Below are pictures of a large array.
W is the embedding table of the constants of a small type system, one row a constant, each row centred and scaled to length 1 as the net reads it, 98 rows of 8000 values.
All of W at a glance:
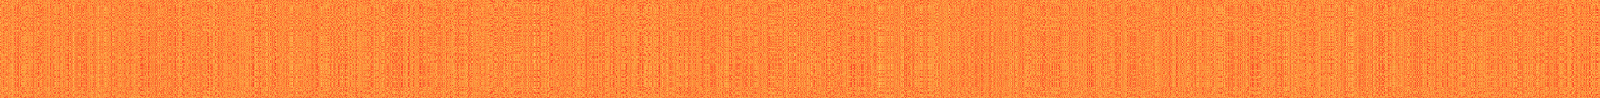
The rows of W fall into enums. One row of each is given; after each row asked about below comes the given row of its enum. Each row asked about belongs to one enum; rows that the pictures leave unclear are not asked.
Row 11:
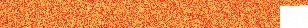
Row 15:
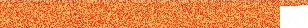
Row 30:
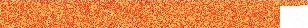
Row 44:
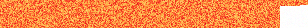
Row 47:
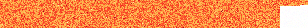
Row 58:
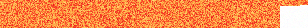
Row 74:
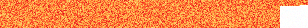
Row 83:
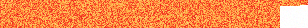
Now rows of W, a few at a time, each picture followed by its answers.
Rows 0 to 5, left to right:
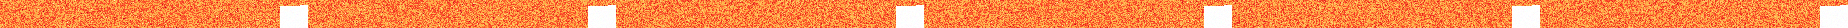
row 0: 47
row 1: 30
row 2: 44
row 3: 47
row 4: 11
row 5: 44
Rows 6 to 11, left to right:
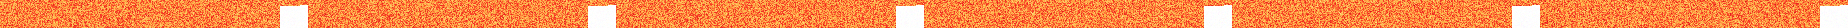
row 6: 58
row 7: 83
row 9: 15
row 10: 15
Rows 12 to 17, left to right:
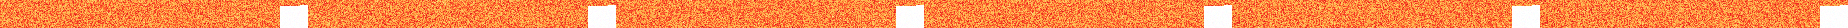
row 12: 15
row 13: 74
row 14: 47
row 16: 11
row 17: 11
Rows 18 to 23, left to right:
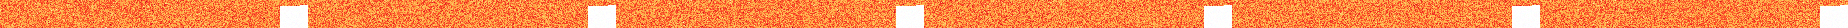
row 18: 30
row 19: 44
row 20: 47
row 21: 74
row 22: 15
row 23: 47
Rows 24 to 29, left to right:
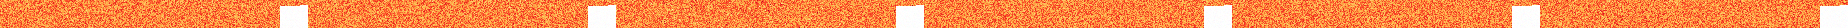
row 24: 44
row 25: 44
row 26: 30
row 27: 83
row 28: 83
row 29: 74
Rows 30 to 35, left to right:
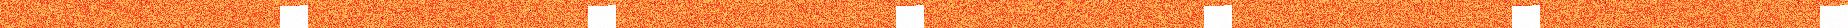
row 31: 47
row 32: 15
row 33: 44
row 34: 15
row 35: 47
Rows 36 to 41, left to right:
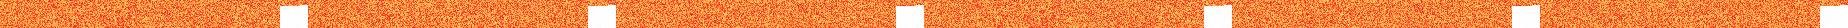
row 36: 58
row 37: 83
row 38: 15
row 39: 58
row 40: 15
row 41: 83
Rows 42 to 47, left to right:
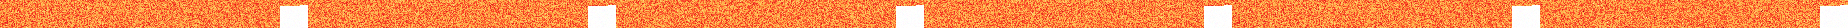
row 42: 11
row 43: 15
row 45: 15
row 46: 11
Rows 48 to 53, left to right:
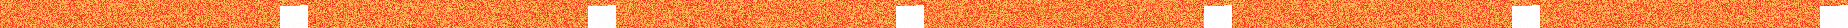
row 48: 83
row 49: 11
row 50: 58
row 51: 47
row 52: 83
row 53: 15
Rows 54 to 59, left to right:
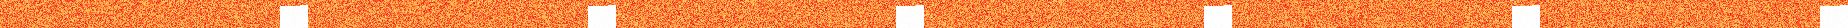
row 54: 44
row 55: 44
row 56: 74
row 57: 74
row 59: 11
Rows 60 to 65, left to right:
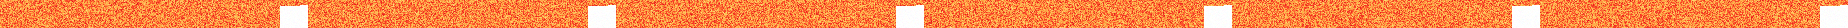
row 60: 44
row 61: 15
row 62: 15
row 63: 11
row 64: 58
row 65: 58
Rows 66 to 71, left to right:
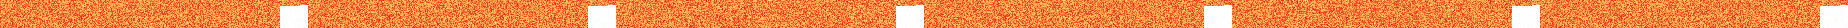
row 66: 83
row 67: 83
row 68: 58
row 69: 83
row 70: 47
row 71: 83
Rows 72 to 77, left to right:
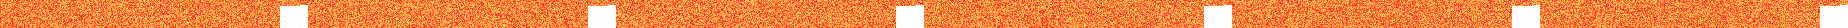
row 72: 83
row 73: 11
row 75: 58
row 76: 47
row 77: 47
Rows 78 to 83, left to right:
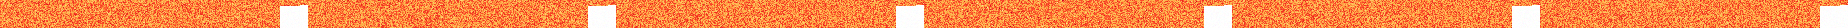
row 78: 15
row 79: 58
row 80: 83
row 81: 47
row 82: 83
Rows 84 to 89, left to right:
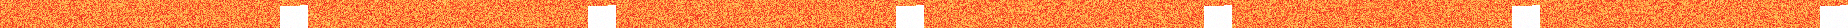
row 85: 74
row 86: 83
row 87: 44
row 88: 47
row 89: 44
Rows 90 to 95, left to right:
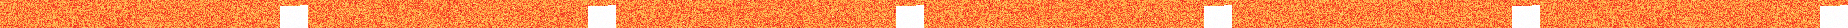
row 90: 58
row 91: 30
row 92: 47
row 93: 47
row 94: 15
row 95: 58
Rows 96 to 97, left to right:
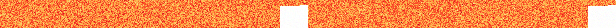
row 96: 74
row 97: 30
